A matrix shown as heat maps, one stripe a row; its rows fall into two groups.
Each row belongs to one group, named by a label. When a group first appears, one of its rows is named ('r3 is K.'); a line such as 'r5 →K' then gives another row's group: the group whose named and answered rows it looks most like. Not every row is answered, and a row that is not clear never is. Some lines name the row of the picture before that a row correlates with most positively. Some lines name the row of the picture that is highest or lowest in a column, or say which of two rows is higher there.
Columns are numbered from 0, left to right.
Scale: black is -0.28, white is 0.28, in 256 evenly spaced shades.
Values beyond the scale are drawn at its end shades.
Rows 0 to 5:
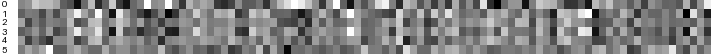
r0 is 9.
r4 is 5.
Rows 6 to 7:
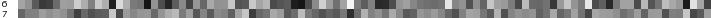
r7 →9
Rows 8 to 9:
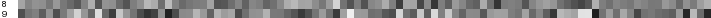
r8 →9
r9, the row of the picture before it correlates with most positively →6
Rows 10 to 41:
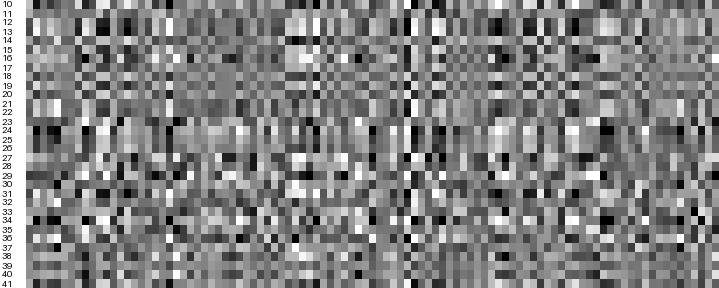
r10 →5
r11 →9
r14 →5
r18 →5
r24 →5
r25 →5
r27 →9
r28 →9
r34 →5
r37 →5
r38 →9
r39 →5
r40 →9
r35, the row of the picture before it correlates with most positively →9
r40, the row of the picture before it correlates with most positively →8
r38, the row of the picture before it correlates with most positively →8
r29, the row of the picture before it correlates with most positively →9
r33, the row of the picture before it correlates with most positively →9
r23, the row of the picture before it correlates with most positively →9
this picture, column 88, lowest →36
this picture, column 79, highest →29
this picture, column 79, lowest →27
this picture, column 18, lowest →29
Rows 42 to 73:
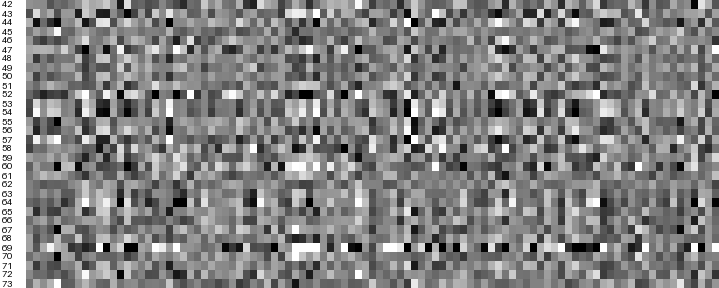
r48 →5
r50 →5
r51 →9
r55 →5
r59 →9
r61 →9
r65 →5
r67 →5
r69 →9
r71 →5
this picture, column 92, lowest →58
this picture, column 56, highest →69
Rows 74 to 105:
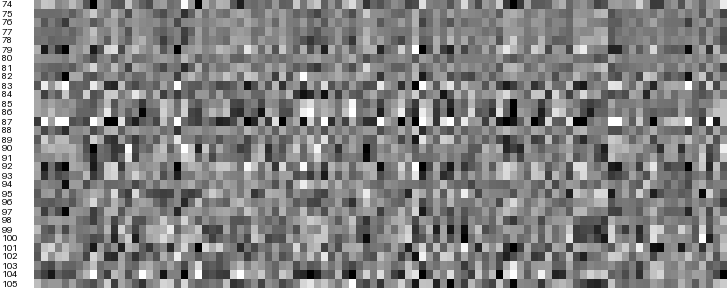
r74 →9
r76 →5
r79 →5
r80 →9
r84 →5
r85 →9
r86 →9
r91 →9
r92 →5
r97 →5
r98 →9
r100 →9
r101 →9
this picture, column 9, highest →87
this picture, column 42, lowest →87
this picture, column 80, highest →95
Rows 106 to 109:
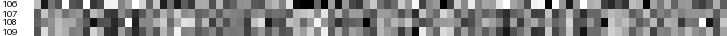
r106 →5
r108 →9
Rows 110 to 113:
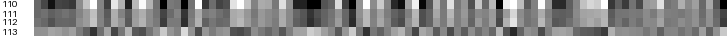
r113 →9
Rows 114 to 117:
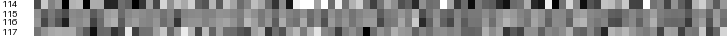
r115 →5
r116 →5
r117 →9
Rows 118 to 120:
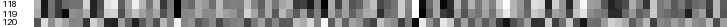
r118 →5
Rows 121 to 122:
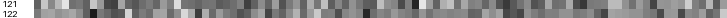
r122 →9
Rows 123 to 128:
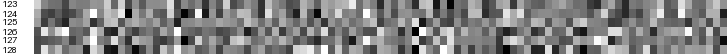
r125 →5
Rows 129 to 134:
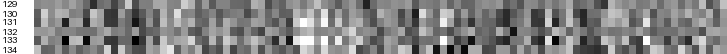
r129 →9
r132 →9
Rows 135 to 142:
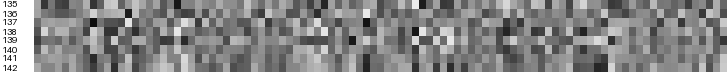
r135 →5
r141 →9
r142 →9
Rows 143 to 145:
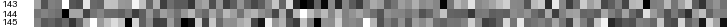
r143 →5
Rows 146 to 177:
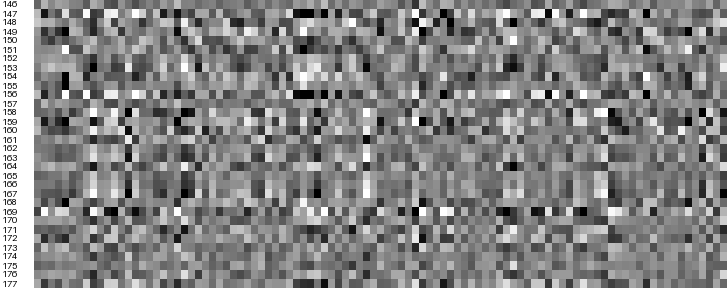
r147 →5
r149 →5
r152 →9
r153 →9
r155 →5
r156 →5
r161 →9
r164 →9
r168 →5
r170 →9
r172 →5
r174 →9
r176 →9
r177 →5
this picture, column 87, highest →154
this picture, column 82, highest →169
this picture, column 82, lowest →158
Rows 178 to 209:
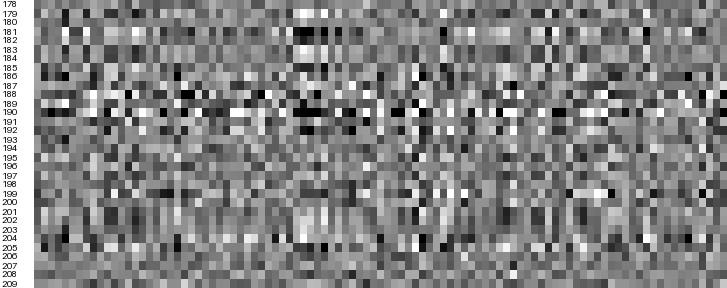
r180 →5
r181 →5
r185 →5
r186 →5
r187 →9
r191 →9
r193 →5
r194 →9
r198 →9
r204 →5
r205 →5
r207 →9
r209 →9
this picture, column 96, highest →188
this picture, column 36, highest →181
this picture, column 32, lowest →188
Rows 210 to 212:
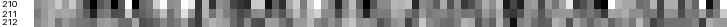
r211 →9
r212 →9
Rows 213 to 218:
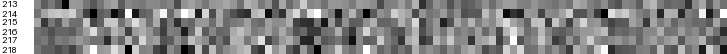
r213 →5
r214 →9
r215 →5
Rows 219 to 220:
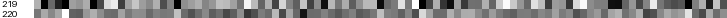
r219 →5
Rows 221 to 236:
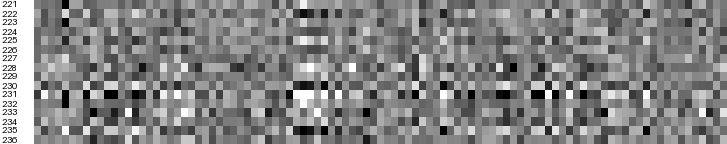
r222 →5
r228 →9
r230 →5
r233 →9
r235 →5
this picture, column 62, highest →235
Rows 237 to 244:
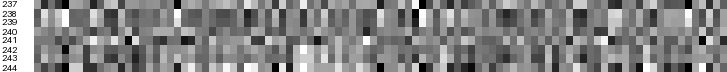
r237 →5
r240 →9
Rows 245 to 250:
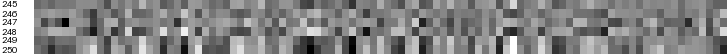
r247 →5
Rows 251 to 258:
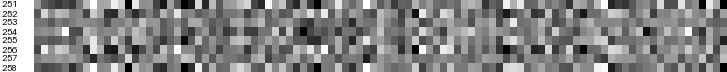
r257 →9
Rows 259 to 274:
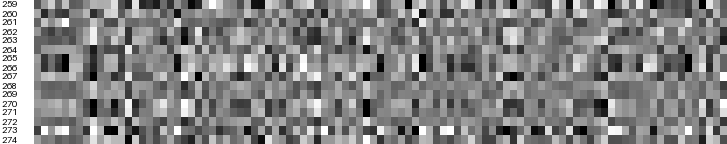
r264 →9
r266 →5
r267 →9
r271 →9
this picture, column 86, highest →259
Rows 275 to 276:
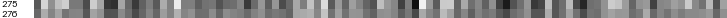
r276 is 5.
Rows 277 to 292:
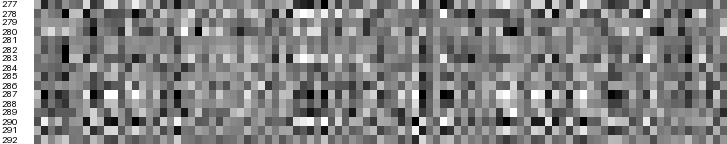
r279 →9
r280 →9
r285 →5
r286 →9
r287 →5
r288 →5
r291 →5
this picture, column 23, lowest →280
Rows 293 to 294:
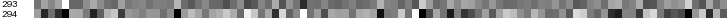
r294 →5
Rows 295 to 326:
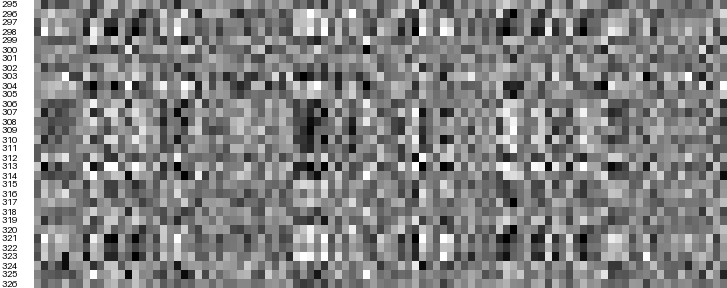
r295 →5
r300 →9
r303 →5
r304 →9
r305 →9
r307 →5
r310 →5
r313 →5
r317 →9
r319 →5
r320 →9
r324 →5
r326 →5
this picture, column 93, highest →303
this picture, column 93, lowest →324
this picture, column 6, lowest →303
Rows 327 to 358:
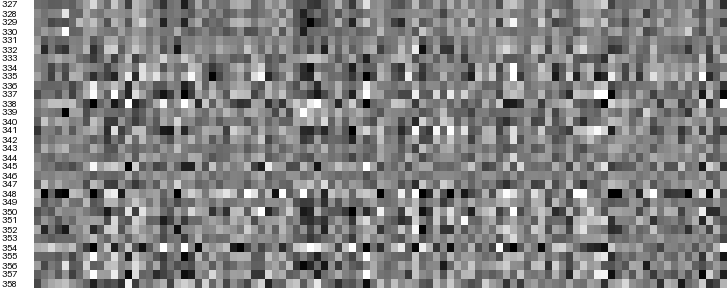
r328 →5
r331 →5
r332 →5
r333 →9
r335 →9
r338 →9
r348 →5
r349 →5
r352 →5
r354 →9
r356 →5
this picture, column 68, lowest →354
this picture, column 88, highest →348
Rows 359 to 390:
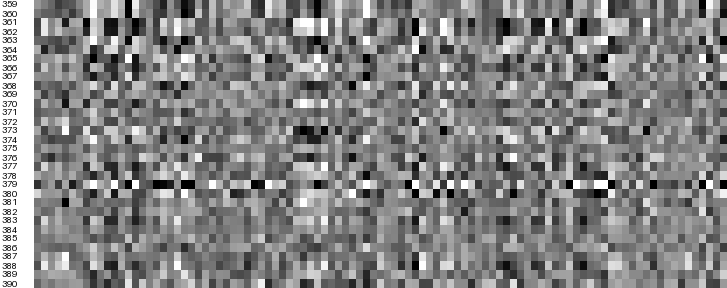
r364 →5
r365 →9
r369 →5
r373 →5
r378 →9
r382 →9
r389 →9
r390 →9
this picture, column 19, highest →380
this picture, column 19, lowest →379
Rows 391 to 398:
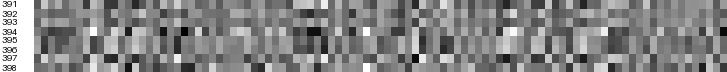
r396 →5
